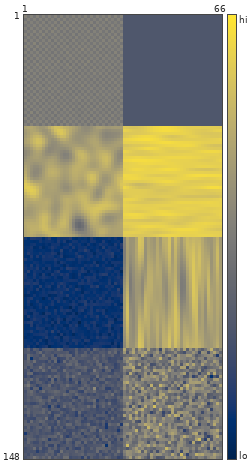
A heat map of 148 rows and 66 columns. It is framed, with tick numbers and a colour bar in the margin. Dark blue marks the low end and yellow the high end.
It is made of 4 by 2 panels. Panel 1,1: middling, checkered, faint in contrast. Panel 1,2: low, flat. Panel 2,1: high, blotchy. Panel 2,2: very high, streaked across, faint in contrast. Panel 3,1: very low, fine-grained, faint in contrast. Panel 3,2: high, streaked downward. Panel 4,1: low, fine-grained. Panel 4,2: middling, fine-grained, strong in contrast.
